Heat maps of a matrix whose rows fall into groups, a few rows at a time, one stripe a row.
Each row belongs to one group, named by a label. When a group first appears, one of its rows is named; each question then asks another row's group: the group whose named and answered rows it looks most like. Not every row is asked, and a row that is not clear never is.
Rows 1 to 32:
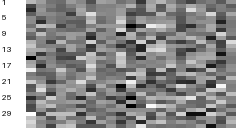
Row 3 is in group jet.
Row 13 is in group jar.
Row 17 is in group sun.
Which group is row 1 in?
jar
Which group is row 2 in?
jet
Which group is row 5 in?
sun
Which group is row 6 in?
sun
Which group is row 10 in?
jet
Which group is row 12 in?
jar
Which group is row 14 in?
sun
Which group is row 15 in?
jet
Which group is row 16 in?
sun
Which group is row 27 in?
jar
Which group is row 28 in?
jet
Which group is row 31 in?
jar
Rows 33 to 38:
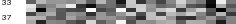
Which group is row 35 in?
sun
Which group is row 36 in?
jet
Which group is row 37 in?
jar
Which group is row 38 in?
sun
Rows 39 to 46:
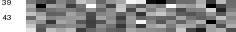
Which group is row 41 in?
sun
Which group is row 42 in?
jar
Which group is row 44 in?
jet
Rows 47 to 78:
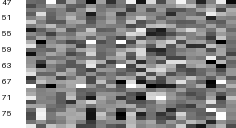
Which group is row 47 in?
jet
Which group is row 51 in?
jet
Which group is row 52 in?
jar
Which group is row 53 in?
jar
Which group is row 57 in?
sun
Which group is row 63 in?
sun
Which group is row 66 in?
jet
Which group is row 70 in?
jar
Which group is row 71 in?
jar
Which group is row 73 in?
jar
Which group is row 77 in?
jet
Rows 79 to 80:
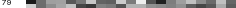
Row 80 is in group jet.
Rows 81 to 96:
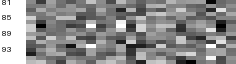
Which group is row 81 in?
sun
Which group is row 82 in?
jar
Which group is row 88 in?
sun
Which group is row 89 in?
jar
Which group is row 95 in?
sun
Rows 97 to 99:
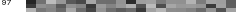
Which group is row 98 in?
jet
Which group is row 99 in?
jar
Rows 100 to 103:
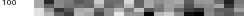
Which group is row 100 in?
sun
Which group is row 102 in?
jar
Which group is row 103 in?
jar
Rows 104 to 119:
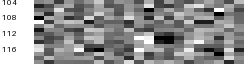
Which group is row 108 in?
jet
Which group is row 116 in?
jet
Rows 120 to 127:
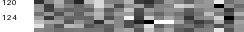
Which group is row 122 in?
sun
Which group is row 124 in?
sun
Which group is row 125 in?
jar
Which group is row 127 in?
sun
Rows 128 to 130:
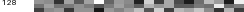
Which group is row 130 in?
jet
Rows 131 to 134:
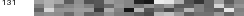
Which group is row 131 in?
jar
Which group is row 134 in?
jar
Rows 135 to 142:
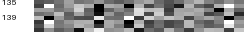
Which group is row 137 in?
jet
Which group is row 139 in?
sun
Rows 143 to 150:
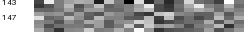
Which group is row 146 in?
jar
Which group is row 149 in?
sun
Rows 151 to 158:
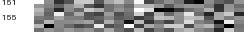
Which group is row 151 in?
jar
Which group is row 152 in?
jet
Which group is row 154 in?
jet
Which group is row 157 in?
sun
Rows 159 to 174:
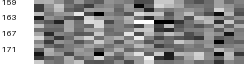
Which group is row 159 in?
jar
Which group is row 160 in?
jar
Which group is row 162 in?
jet
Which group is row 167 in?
sun
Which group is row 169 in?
sun
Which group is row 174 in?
jet
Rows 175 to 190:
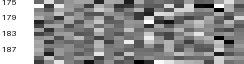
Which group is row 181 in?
jet
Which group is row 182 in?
sun
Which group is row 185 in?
sun
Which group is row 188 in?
sun
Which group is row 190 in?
jar
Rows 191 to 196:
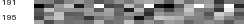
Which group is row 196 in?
sun
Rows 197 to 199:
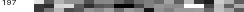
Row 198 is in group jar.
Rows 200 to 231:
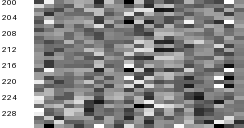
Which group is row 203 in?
sun
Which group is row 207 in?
jar
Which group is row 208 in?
jar
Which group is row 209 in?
jet
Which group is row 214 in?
jar
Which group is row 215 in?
sun
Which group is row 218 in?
jar
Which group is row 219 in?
sun
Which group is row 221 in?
sun
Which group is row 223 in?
jar
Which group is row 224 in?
jar
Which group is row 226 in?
jar
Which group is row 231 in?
sun
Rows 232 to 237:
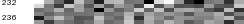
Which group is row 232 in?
jar
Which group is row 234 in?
jet
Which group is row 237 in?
sun
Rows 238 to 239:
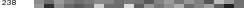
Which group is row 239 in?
sun
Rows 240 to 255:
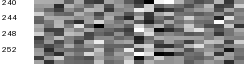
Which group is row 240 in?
jar
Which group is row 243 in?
jar
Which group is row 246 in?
jet
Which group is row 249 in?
jar
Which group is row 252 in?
sun
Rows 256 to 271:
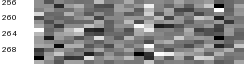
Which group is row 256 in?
sun
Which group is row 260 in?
jet
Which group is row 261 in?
sun
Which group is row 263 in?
jet
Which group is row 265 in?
sun
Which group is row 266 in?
jar
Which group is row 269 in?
jar
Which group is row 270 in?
jet
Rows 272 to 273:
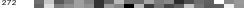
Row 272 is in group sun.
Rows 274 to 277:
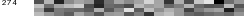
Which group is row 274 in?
jet
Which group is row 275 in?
jet
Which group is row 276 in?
sun
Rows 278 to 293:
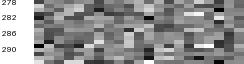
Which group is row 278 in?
jet
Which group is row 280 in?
jet
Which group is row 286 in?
sun
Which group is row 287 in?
sun
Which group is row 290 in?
jar
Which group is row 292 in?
jar
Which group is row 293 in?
jet
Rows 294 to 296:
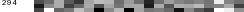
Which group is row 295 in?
jet
